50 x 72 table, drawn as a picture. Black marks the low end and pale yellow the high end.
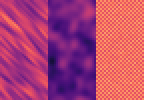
It is made of 1 by 3 panels. Panel 1,1: middling, slanting down to the right. Panel 1,2: low, blotchy. Panel 1,3: high, checkered.
